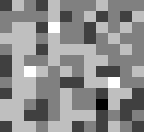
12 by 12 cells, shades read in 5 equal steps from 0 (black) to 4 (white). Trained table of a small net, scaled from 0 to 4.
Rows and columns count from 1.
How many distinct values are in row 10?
4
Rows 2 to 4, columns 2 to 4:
2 2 2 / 3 3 1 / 3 3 2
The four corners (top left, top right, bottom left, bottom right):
1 2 1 1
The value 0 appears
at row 10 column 9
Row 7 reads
1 3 4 3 2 3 2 3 1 1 2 3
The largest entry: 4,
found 3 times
